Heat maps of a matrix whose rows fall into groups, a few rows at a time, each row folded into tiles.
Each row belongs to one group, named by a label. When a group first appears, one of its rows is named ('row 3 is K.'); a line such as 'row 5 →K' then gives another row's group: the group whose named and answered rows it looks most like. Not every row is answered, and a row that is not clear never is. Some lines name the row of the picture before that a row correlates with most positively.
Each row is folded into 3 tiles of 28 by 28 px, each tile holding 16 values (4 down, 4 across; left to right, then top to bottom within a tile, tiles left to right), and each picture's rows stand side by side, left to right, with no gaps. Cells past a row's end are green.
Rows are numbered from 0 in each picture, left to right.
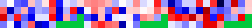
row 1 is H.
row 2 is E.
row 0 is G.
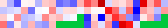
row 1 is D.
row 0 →G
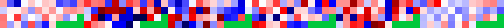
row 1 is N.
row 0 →G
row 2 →E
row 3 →H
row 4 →D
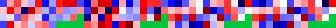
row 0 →D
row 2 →E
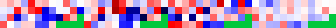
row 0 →N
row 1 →N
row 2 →H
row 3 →G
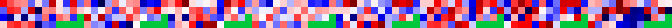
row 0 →H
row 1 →G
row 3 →G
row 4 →D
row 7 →N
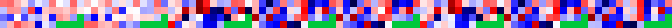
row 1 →H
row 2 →N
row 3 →G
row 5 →N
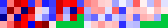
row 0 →D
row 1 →H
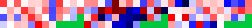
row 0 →D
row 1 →N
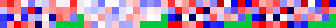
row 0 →H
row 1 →G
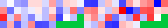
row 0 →G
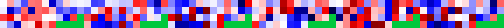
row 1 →E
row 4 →D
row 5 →E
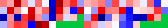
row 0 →D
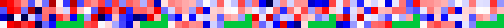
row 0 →H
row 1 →N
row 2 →H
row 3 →G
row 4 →E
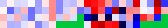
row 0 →G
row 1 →H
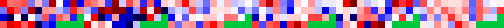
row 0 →H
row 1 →N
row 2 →D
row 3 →D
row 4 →D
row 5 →D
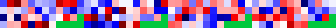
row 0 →D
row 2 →N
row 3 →E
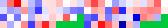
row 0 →D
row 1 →H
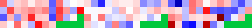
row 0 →D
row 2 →E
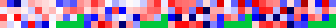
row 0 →G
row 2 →H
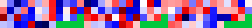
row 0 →G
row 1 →E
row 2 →N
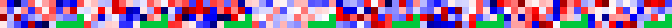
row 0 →G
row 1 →N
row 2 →N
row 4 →E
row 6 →D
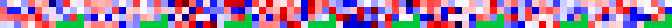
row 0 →E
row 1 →H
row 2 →D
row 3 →D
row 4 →E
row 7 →N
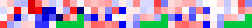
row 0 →N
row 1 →H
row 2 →H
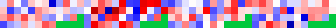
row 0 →E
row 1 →D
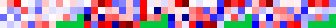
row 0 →D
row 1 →D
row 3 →D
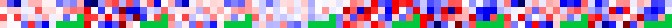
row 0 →G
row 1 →E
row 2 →G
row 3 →G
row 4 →D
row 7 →E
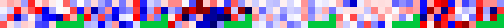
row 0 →N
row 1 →G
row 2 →N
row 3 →G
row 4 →G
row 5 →D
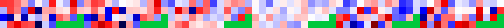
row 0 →H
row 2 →D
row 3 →G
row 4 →E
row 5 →D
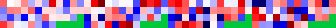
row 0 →H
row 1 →D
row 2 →H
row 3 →E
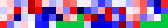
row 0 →N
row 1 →E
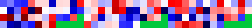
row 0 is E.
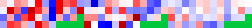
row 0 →D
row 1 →E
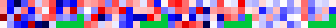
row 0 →G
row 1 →N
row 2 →H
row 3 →G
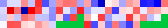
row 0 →D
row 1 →G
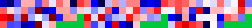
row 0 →E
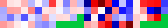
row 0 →H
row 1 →D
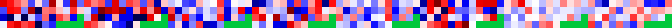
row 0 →H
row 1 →N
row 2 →G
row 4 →G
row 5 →D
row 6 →D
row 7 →G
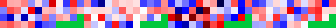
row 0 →H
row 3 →E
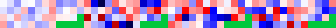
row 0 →G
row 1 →G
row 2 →N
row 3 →E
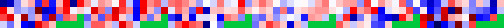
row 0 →E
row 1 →D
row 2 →H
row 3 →H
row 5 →E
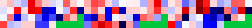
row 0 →N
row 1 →H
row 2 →N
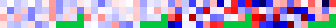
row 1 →G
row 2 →E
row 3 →E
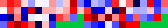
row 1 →E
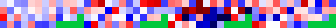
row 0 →G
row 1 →D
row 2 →N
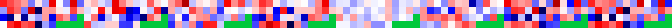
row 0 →H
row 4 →G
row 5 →E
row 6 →H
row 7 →H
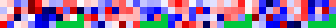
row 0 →N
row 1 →E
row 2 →H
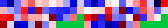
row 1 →E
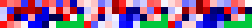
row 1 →N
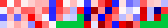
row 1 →D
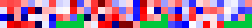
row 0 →H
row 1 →D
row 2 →E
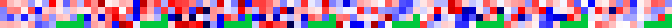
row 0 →H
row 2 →H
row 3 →H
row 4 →E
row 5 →N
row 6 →N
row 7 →D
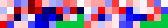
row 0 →N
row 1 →N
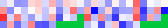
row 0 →G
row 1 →G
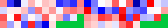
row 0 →G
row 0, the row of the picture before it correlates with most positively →0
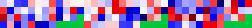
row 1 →N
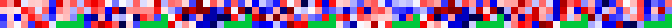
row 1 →H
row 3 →E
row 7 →G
